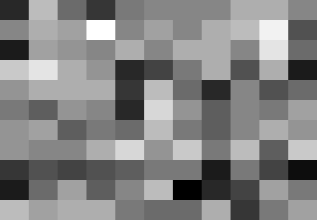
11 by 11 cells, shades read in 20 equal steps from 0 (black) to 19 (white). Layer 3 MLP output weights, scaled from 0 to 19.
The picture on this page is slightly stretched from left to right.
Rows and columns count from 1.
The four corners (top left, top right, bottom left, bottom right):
3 10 14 12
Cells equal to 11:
9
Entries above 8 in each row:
8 10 9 7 6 8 8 10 3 5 8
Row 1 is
3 14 8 4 9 10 10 10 13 13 10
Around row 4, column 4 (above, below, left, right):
10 13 13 3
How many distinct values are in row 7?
8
